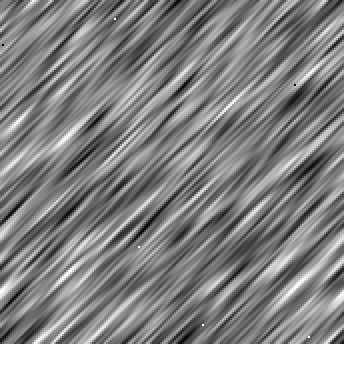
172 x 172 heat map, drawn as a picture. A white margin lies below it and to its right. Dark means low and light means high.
The halves do not mirror each other. Streaks slant up to the right. The values follow a bell shape. Six lone cells stand out: four far higher and two far lower than their neighbours.
